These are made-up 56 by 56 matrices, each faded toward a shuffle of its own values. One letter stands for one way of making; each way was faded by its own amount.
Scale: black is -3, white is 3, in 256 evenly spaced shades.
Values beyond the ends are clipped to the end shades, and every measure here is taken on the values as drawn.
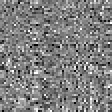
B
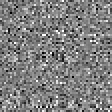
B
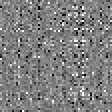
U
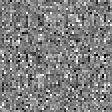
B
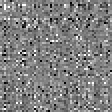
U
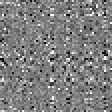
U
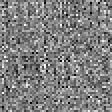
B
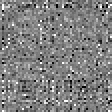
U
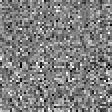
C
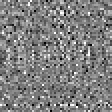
C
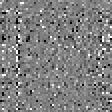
U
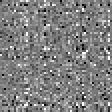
U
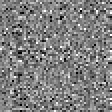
B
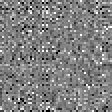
U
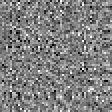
B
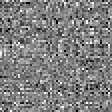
C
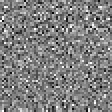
B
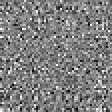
C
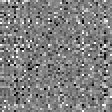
U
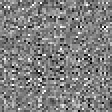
C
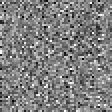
B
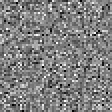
B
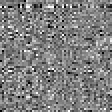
C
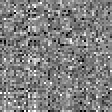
C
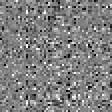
U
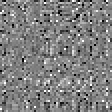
U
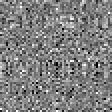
C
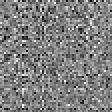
C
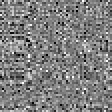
C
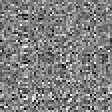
C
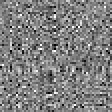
C
